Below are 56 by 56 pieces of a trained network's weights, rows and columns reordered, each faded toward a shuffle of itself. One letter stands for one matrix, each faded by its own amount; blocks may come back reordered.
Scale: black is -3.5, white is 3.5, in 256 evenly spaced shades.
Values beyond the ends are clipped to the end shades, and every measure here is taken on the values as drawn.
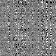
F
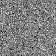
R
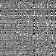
F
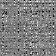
F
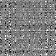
F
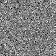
R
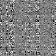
F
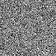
R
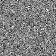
R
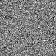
R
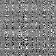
F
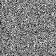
R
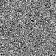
R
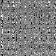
F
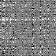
F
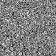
R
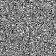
R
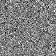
R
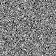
R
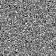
R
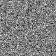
R
